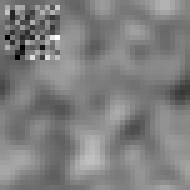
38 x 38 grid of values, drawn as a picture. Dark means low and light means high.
Odd patch: rougher, in the top left. Stripes: none. Mirror symmetry: none. Odd rows or columns: none. Roughest part: top left. Grain: blotchy. Histogram: heavy tails on both sides.
